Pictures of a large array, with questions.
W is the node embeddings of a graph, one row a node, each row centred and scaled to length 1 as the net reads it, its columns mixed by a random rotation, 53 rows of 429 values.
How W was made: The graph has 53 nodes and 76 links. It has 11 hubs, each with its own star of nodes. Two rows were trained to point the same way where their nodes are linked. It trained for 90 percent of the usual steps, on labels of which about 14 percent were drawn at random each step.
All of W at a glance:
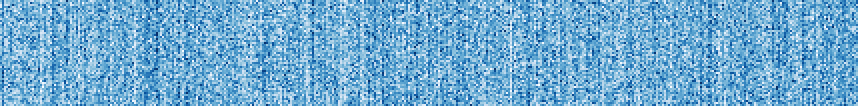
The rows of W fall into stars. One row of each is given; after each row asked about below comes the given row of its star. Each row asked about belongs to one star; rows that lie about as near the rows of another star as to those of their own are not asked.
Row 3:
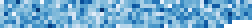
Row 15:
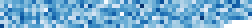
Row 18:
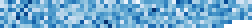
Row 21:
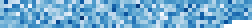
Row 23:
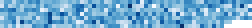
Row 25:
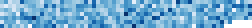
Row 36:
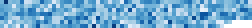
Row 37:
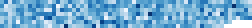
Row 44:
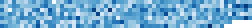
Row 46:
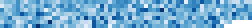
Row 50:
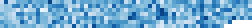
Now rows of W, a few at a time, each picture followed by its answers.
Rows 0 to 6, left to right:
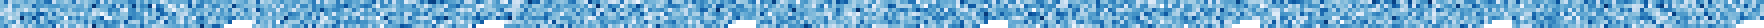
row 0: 50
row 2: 18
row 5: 23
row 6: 50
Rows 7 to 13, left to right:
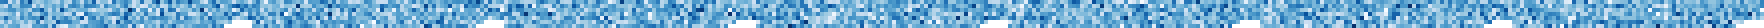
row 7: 25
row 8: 36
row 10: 44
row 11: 18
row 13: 3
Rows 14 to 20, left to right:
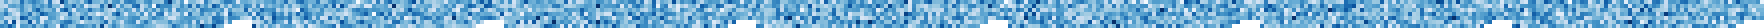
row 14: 3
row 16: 23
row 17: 37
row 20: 37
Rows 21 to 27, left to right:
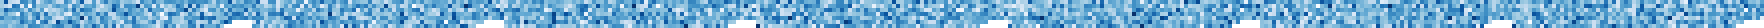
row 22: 36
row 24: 15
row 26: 18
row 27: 25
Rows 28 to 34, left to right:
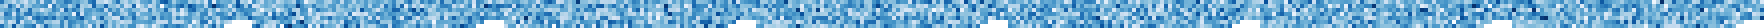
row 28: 36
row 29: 44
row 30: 50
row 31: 37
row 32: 21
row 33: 36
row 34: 37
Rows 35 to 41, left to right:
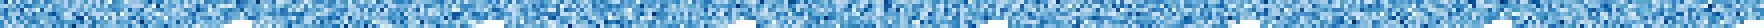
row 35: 21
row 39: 3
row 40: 21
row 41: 23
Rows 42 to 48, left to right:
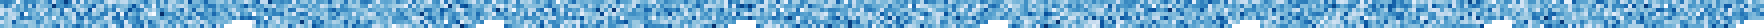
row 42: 18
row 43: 36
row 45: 21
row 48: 3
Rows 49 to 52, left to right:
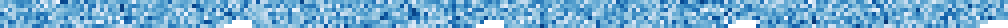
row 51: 46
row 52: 3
